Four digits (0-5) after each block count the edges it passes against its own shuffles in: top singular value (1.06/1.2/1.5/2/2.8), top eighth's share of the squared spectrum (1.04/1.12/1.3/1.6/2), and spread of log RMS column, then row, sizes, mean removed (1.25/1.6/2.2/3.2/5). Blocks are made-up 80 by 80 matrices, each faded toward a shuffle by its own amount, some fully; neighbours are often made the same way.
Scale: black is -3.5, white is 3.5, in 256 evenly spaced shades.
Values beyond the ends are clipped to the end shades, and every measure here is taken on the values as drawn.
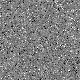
1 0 0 0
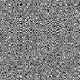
4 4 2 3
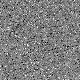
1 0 0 0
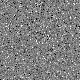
1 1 0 0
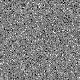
3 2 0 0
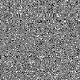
4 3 1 2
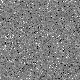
0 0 0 0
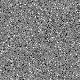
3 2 0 0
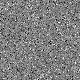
0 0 0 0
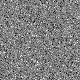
0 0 0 0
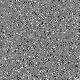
0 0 0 0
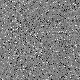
2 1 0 0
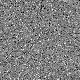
1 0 0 0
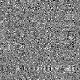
4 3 2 2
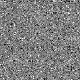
3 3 1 1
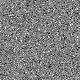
2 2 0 0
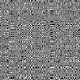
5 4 3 3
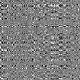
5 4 3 3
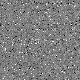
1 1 0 1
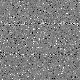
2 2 0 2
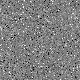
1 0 0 0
